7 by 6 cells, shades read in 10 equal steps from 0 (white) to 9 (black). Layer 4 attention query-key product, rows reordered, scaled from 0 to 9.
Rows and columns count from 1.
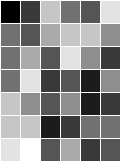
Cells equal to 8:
3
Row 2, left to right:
5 6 3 2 2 4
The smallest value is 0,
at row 7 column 2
